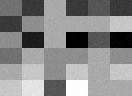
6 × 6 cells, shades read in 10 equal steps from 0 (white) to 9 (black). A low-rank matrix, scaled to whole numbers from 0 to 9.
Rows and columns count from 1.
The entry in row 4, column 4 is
4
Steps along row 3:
up down up down up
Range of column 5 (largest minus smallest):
3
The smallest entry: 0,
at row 6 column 4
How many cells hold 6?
3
